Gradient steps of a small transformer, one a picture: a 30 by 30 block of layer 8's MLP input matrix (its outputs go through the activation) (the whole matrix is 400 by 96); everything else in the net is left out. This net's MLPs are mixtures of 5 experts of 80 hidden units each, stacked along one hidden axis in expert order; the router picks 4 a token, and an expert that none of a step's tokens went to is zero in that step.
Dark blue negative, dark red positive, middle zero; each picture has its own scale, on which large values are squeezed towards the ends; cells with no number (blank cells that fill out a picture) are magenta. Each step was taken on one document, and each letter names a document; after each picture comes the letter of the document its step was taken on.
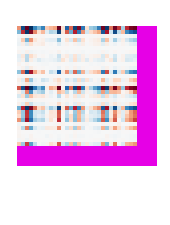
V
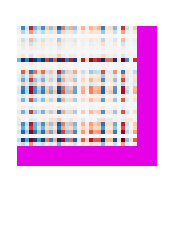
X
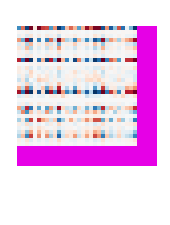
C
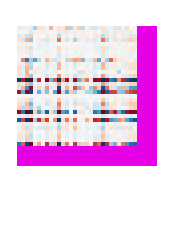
C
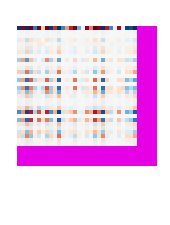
C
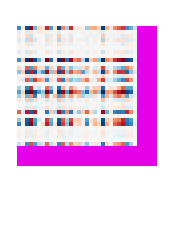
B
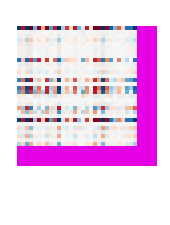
C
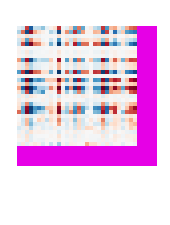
V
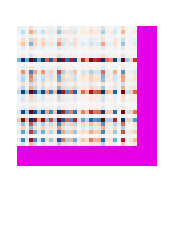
X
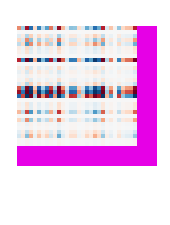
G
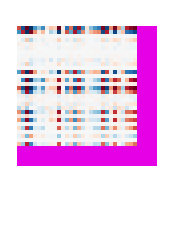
V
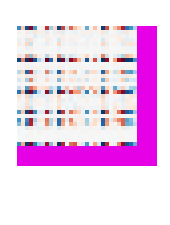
B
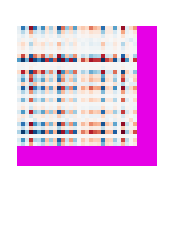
X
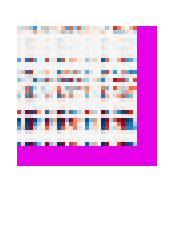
B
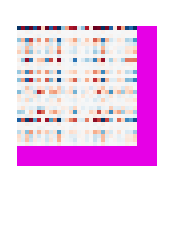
C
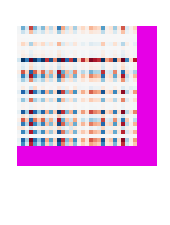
X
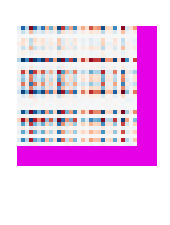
X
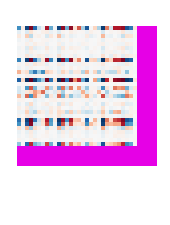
B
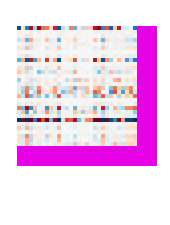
C
